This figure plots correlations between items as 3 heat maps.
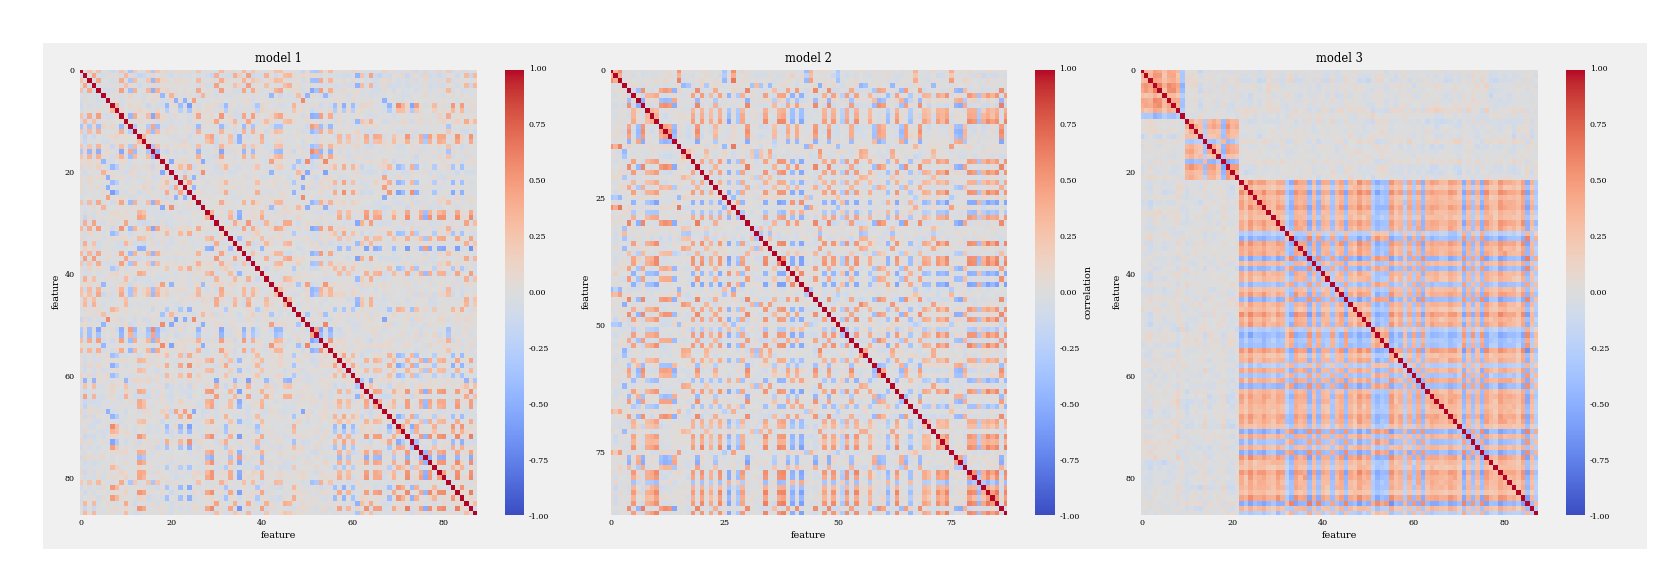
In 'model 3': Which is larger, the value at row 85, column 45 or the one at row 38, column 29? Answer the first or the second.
the first
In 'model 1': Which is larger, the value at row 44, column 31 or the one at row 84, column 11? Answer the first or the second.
the first
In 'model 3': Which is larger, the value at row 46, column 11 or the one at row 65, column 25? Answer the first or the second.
the second
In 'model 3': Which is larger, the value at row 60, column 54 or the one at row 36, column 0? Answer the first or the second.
the first
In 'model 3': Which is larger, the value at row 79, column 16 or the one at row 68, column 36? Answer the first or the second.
the second
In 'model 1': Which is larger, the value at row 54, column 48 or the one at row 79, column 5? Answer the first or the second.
the second
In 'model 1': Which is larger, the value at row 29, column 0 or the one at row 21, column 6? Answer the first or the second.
the first
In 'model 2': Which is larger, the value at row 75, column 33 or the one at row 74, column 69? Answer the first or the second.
the second
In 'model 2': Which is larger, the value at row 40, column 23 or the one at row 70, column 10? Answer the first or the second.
the second
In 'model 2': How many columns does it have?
88
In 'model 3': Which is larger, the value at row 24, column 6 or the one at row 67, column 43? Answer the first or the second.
the second
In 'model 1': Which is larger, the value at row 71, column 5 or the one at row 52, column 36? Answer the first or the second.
the first
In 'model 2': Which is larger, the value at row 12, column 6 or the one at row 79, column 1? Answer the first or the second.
the second
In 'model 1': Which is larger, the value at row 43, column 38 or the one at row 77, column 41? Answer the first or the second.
the first
